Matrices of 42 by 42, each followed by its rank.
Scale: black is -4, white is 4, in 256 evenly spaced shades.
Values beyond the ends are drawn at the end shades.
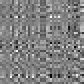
three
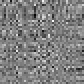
five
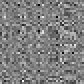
five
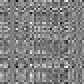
three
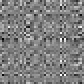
three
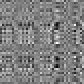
three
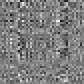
five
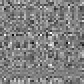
five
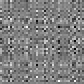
three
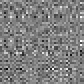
five
